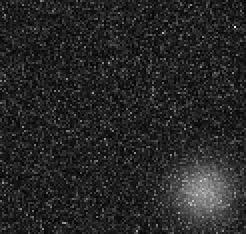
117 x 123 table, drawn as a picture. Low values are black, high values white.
The ninth with the highest average is the bottom right. No regular stripes run through it. The values are skewed, with a long tail toward high values. A single bump stands in the bottom right.
